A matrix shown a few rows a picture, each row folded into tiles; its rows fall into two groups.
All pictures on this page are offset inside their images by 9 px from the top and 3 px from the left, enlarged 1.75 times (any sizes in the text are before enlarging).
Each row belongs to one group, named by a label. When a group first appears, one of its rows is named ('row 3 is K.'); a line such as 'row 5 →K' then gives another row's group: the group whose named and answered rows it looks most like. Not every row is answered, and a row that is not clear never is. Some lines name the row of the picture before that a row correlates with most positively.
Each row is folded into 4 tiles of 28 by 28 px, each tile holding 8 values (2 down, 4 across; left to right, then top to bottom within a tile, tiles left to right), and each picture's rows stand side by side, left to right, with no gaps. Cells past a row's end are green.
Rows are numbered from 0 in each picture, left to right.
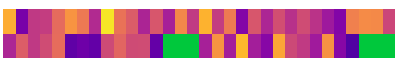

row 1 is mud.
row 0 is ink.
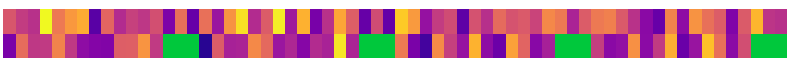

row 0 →ink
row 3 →mud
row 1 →ink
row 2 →mud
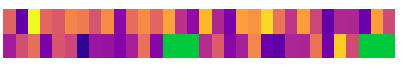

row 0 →ink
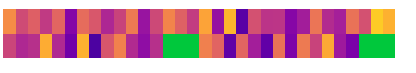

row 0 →mud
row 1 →mud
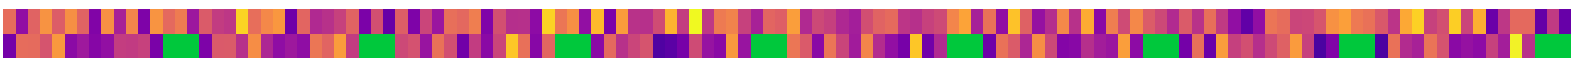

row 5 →ink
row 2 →mud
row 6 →mud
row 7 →ink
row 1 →ink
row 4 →mud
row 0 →ink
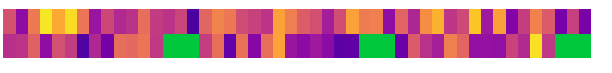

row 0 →ink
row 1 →mud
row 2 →ink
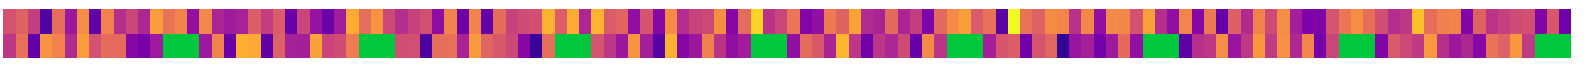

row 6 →mud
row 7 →ink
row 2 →mud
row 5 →ink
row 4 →ink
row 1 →mud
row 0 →mud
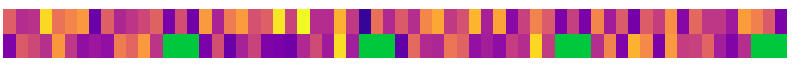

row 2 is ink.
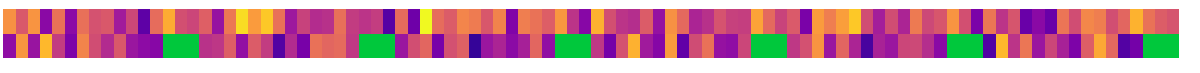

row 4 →ink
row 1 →ink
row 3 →mud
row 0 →mud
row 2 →ink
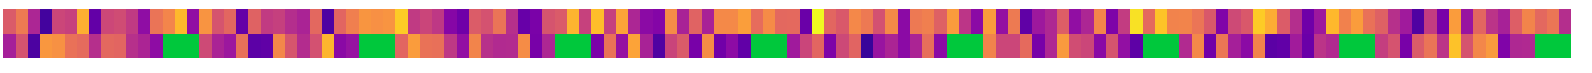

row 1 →mud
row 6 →mud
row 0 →mud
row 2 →mud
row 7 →mud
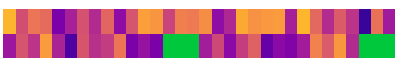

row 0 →mud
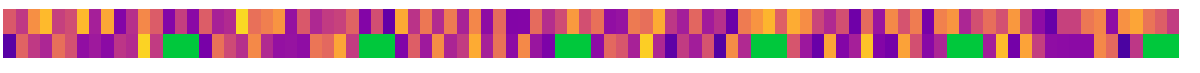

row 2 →mud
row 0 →ink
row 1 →ink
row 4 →mud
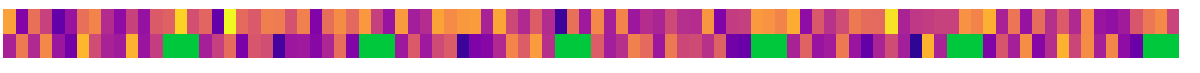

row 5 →mud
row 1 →ink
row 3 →mud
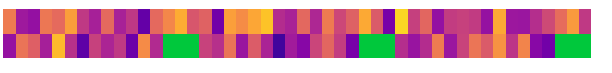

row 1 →ink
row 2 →mud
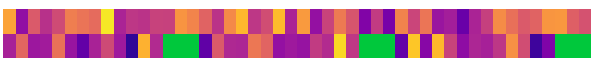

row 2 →mud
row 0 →ink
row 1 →ink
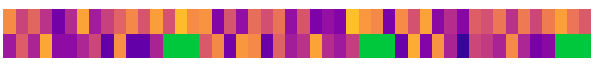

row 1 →mud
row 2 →mud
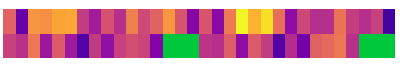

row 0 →ink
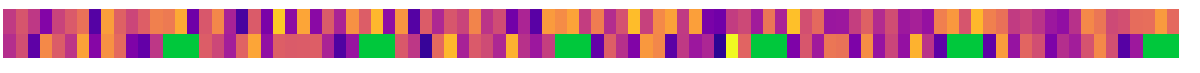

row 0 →mud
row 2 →mud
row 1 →mud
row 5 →mud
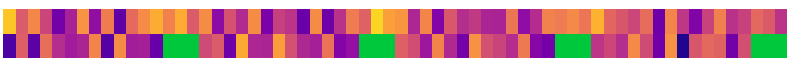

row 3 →mud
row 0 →mud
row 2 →mud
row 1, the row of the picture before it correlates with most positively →4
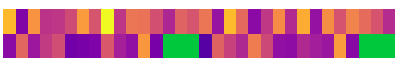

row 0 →ink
